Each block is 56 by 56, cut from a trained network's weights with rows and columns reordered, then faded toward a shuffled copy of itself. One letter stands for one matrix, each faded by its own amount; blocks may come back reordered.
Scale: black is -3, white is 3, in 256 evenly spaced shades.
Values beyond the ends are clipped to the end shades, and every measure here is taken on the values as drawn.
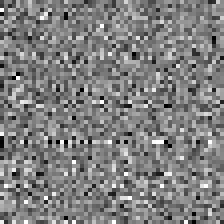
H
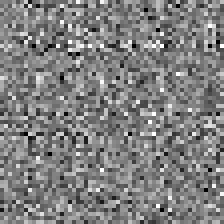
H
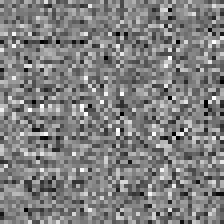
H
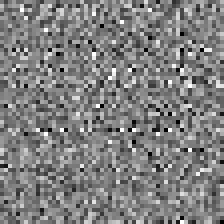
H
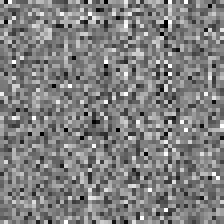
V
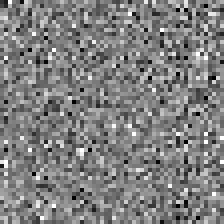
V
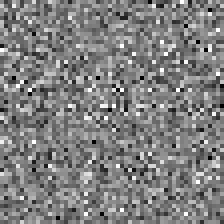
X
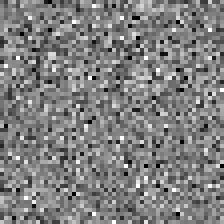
X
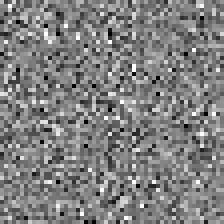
V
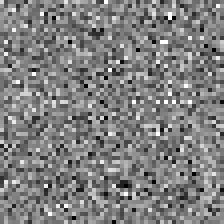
X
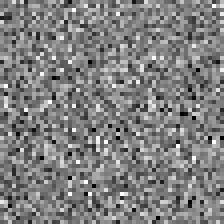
X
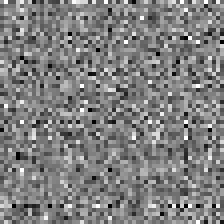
H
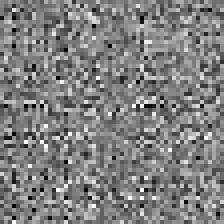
H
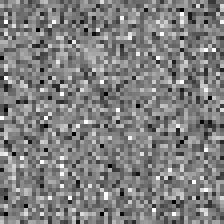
V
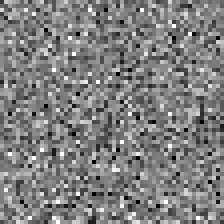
X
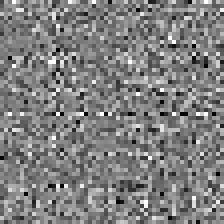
H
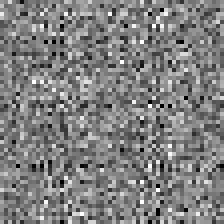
H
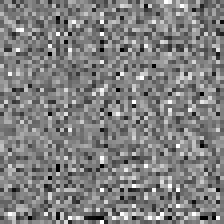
H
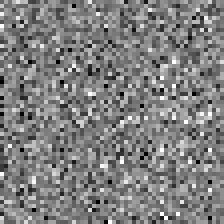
V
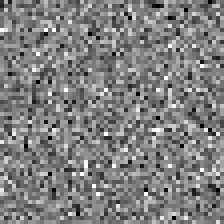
X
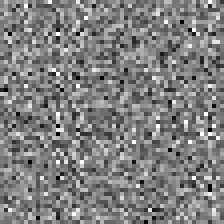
V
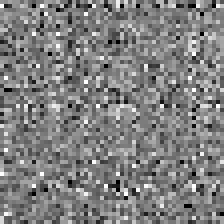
H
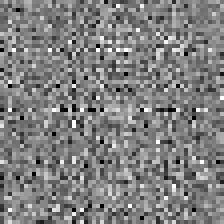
H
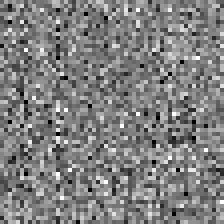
V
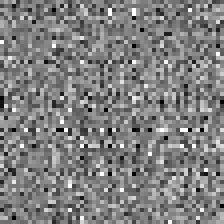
H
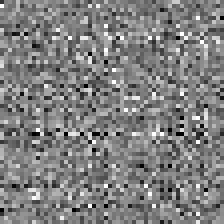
H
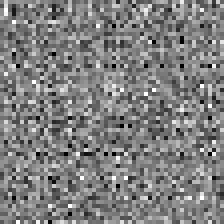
H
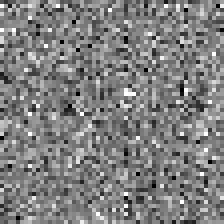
V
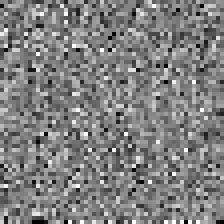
H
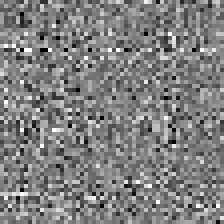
H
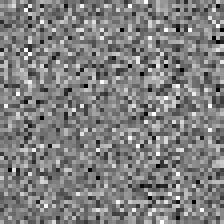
V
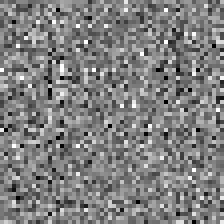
V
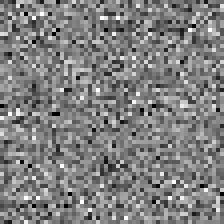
X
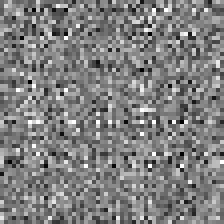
H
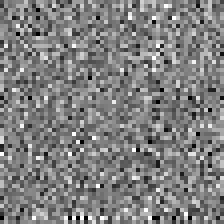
H
